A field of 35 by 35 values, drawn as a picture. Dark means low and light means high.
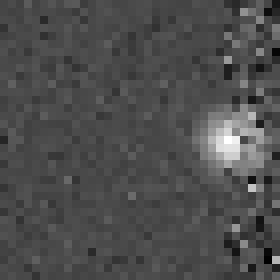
A single bump stands in the middle right. The values are skewed, with a long tail toward high values. Overall the values sit about 30% of the way up the scale. The left part is calmer, up to a seam about 80% of the way across. Values change most from cell to cell in the middle right. The middle right is the ninth with the highest average. There are no regular stripes.
